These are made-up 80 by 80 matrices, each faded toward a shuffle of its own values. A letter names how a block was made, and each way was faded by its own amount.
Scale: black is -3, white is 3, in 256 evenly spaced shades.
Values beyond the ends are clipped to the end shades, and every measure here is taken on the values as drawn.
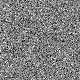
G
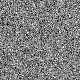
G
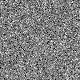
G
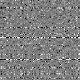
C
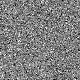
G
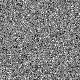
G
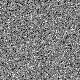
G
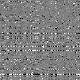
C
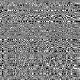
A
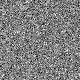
G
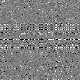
C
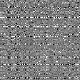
C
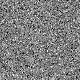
G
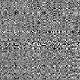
A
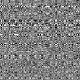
A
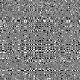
C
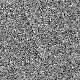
G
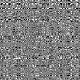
A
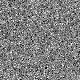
G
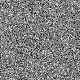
G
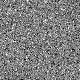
G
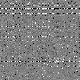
C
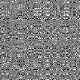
C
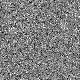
G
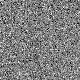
G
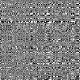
A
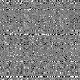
C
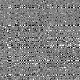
C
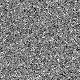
G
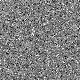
G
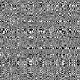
A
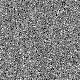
G
